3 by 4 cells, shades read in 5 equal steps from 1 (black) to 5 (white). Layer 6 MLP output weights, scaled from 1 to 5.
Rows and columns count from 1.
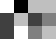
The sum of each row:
14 11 14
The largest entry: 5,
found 2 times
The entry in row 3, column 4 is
4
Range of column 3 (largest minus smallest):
2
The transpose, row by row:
5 2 2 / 1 4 5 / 4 2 3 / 4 3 4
